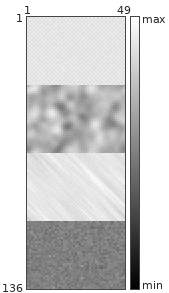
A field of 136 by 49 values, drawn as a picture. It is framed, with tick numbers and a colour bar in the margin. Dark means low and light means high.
The table splits into 4 rows of 1 panel. Panel 1,1: very high, checkered, faint in contrast. Panel 2,1: high, blotchy. Panel 3,1: very high, slanting down to the right, faint in contrast. Panel 4,1: middling, fine-grained, faint in contrast.
